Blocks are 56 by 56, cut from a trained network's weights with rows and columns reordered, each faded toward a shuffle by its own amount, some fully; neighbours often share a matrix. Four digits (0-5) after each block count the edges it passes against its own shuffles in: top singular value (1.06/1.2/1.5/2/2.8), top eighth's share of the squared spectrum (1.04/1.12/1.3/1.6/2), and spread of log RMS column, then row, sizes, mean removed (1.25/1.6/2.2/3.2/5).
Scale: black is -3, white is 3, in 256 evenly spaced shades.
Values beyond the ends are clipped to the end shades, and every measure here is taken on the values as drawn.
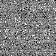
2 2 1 0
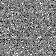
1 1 0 0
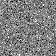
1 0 0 0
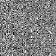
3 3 2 0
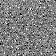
0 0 0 0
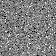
0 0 0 0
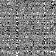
3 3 3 1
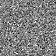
2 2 0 1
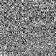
3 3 1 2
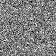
0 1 0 0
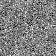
0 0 0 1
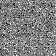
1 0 0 0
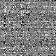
3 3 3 1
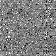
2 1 1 0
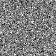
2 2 1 0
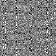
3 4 3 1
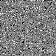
1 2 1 1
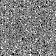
1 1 0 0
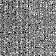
3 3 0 2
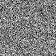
1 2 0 0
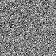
2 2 0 0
